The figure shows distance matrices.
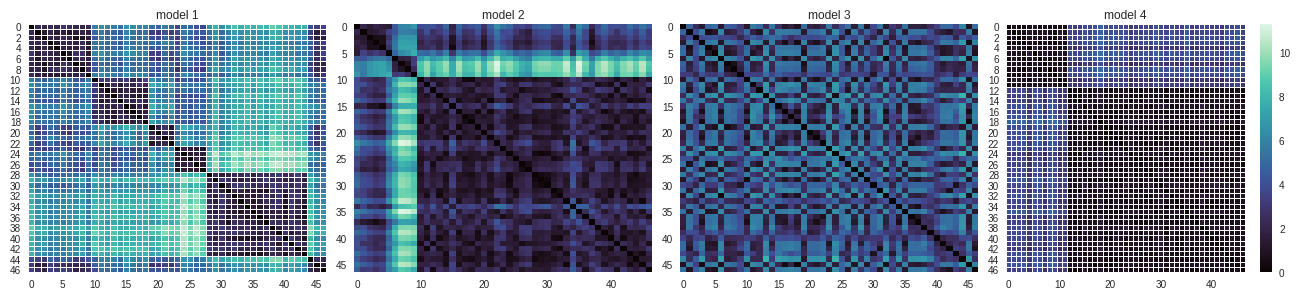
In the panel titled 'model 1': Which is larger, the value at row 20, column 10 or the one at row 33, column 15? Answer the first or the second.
the second
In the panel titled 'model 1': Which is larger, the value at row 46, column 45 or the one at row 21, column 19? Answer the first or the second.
the second
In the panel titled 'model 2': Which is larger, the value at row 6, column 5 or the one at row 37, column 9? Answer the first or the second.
the second
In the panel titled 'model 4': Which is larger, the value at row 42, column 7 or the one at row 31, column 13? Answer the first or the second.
the first
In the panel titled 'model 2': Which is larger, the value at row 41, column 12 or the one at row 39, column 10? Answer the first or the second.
the second
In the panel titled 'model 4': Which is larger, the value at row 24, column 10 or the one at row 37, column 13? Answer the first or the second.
the first
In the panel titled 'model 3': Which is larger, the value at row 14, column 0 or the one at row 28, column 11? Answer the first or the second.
the first
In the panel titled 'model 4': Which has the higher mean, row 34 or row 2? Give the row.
2
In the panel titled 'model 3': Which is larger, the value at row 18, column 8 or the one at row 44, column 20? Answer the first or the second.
the second
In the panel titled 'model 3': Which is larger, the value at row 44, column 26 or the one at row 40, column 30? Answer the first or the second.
the second
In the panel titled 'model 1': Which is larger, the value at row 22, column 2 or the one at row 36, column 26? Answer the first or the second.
the second
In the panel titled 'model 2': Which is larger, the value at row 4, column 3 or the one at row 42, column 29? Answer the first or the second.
the second
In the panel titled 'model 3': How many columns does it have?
47
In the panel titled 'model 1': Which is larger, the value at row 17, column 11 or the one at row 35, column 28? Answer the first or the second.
the first
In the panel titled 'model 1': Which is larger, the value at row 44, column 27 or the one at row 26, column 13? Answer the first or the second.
the first
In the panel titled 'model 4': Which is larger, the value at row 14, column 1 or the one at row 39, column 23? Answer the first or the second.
the first
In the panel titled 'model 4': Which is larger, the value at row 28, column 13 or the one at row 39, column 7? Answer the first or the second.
the second
